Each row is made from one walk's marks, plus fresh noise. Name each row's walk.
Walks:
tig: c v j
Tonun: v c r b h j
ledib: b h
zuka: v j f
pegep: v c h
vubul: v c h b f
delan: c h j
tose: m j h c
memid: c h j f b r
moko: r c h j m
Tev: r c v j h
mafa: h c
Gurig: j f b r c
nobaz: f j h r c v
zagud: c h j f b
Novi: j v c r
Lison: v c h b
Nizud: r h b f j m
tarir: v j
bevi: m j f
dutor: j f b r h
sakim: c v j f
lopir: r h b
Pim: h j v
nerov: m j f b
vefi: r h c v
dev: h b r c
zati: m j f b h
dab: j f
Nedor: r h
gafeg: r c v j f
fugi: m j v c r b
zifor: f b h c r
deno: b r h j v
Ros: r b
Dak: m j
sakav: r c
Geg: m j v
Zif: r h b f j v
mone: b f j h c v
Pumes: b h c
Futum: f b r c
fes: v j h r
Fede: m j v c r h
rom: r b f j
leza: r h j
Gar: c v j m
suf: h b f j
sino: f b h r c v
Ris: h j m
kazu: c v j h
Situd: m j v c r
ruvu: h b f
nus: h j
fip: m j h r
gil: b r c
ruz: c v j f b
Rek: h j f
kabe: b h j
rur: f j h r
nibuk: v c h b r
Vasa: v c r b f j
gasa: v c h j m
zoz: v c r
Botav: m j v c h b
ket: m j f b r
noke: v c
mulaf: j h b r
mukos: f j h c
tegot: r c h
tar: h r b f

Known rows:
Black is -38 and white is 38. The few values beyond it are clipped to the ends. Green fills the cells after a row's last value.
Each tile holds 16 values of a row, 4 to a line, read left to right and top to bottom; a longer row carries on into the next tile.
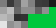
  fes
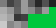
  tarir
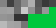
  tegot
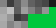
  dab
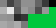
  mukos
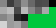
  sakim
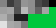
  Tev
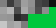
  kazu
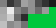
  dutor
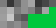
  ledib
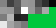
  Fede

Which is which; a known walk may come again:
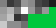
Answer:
fip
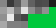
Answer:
nerov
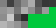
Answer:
dev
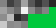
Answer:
Geg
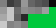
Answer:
rom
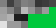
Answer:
zoz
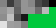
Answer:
Tonun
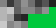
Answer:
zuka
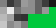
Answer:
rur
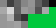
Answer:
zagud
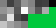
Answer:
Botav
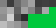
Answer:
Lison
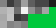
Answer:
bevi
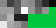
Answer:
Fede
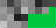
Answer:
noke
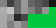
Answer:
dab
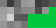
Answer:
ledib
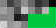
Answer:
tig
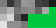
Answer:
deno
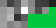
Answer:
Ris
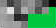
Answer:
mukos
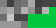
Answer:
Pumes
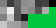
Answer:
mone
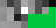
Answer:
tose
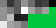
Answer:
Situd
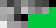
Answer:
gafeg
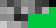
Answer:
kazu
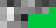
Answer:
tar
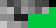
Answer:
sakim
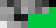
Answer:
Tev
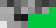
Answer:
vefi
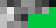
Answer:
dutor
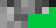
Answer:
kabe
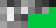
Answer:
zati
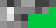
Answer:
ruvu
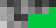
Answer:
tarir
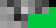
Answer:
delan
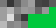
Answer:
lopir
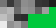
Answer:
fes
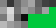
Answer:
zifor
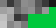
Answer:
leza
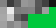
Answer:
suf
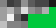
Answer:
ket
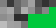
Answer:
tegot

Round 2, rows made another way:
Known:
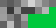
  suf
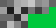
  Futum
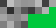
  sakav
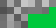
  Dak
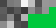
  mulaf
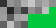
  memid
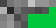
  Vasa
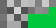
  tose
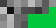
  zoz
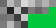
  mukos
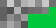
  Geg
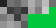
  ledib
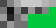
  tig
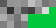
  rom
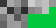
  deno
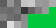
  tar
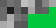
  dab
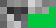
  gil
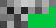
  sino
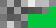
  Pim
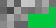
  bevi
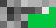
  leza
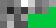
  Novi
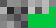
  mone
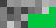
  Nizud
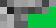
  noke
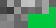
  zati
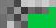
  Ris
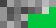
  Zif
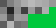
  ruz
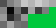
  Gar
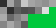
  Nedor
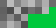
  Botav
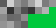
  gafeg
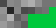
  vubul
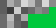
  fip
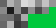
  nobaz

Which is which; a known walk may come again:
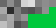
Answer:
zuka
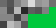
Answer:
dev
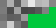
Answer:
Pim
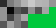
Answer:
delan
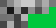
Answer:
sino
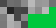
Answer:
Pumes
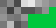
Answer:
Rek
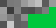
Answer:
mafa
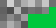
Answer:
Geg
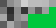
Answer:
sakim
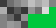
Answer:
kabe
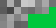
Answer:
bevi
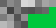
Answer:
tarir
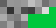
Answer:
rom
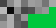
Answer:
gasa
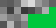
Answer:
ruvu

